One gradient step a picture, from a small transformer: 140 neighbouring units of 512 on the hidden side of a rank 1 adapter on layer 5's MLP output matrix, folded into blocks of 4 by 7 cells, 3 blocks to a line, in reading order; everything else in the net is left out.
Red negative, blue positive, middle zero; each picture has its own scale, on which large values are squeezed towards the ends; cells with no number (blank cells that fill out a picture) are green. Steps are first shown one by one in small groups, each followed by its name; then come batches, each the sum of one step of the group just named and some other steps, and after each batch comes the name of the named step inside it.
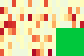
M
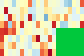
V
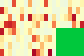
M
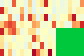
V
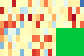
M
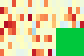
M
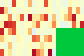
M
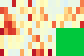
V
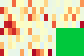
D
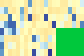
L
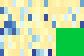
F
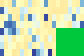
F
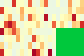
D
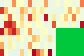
D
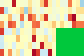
F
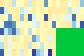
F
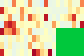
L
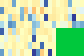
D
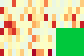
D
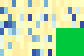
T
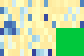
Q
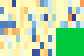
T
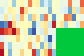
T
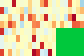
Q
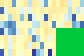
Q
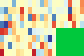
T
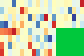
T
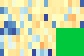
Q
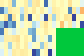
T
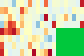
T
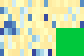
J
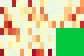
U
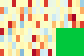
J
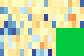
J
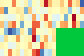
J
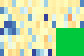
J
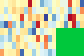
J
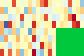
J
